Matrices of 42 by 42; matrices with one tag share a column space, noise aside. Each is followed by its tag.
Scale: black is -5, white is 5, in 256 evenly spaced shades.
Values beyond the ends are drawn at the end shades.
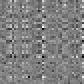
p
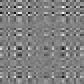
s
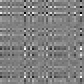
s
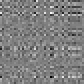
s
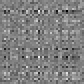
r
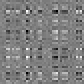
r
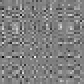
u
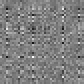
u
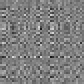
u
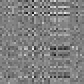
s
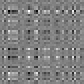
r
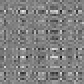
r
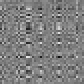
u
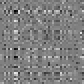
r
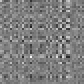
p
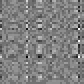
p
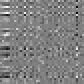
s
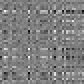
r
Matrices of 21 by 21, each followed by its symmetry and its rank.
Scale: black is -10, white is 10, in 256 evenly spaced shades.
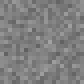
neither, full rank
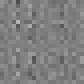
neither, rank three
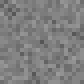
symmetric, full rank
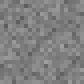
symmetric, full rank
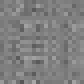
neither, rank three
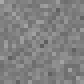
symmetric, full rank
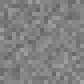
symmetric, full rank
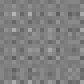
symmetric, rank two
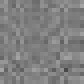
neither, rank three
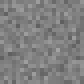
neither, full rank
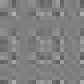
symmetric, rank two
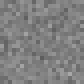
neither, full rank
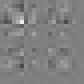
symmetric, rank two
